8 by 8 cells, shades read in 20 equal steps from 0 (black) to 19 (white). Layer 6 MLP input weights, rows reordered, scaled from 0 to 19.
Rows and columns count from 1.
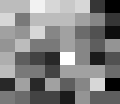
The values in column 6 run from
8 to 16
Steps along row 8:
down down same down up down same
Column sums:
92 84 79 74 93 89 64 37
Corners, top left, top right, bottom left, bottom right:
14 0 9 7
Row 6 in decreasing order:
14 12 12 12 9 9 8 5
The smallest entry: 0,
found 2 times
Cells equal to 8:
3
